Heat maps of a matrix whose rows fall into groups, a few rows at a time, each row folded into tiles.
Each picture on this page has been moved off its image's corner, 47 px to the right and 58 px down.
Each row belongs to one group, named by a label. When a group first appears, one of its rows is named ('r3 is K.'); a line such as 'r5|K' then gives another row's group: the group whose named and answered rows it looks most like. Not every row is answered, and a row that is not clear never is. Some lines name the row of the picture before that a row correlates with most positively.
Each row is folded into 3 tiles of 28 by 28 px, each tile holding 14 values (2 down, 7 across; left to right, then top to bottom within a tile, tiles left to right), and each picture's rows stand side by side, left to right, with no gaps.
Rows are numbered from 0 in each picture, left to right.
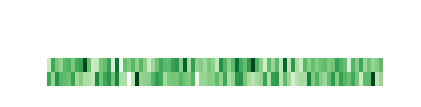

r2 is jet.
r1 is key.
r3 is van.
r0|jet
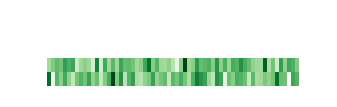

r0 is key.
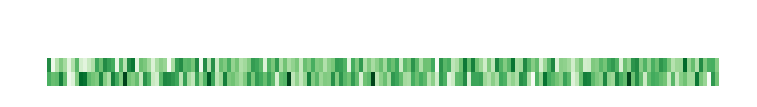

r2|van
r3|van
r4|key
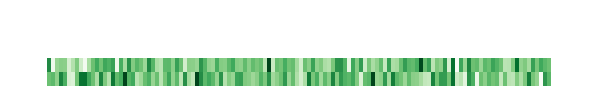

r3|van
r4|jet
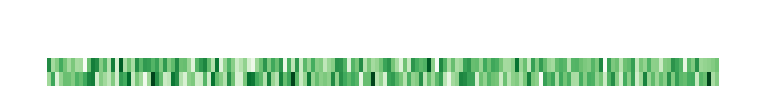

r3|van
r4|key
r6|key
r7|van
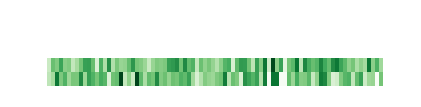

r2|key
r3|jet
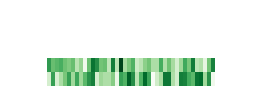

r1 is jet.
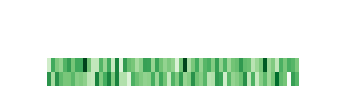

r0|jet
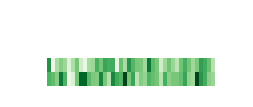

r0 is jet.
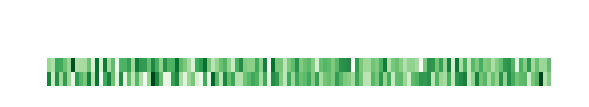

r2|key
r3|key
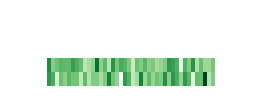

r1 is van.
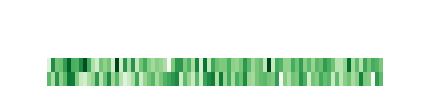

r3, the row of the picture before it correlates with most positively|0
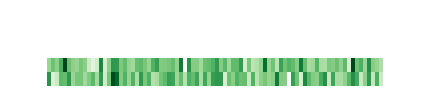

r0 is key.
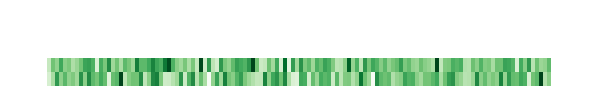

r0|van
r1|jet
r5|van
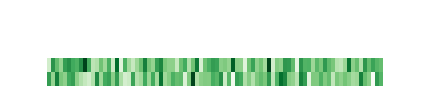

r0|jet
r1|key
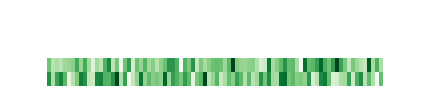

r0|jet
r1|van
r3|jet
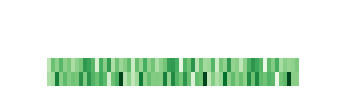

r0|van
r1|van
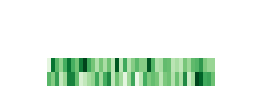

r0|jet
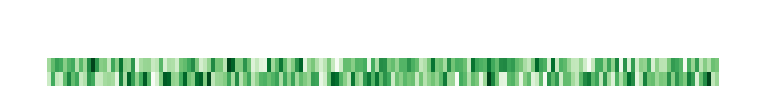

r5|jet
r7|van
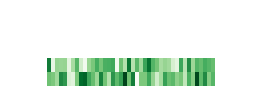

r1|key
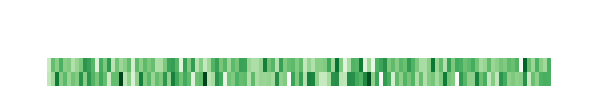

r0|van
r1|van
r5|key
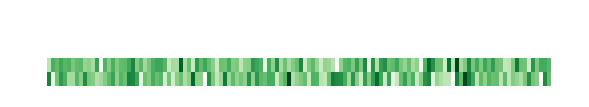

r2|van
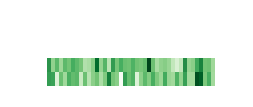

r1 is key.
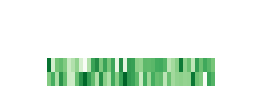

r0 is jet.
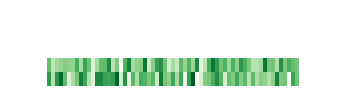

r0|jet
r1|key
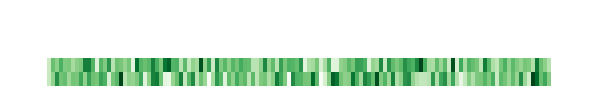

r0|van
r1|jet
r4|jet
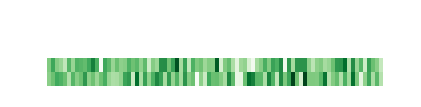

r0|key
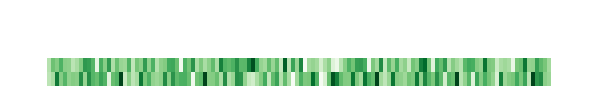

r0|van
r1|van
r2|jet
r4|van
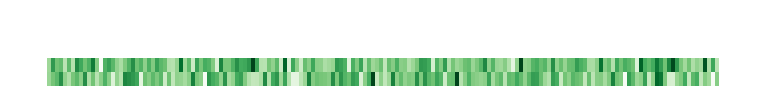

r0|key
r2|jet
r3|van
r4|van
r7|jet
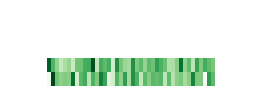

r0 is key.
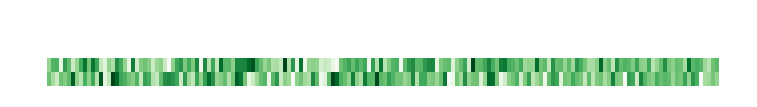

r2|jet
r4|key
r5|jet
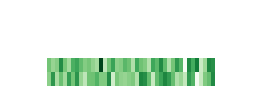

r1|key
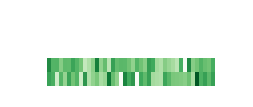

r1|key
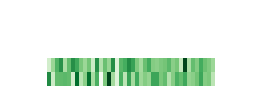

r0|key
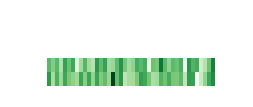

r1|key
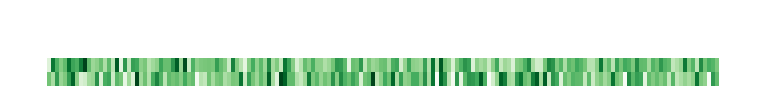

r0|jet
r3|van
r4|key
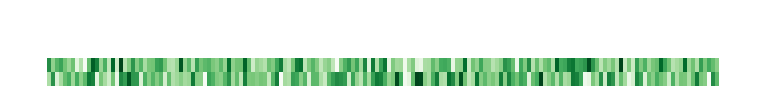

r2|key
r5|van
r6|jet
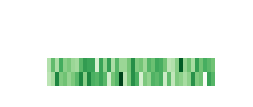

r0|van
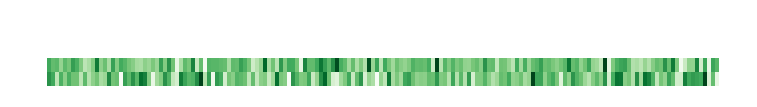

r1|jet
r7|jet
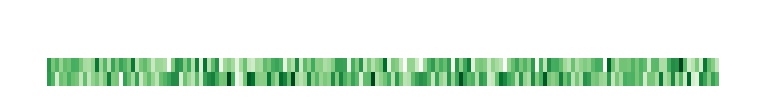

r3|van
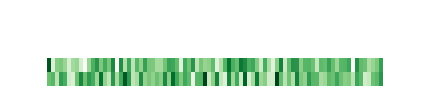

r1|van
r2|key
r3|key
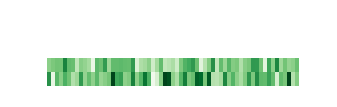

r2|van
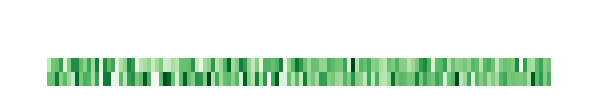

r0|key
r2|key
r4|van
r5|key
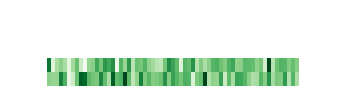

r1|van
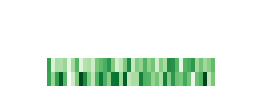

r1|van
